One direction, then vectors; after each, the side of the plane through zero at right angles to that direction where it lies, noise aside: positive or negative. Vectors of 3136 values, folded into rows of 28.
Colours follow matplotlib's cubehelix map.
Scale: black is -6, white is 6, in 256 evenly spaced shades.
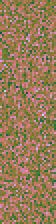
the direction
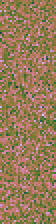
positive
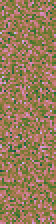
negative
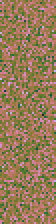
negative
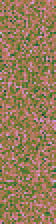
negative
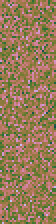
positive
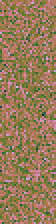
negative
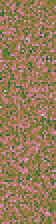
positive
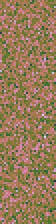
positive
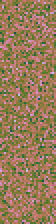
positive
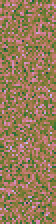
positive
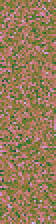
negative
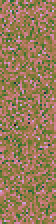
negative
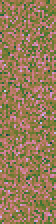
positive
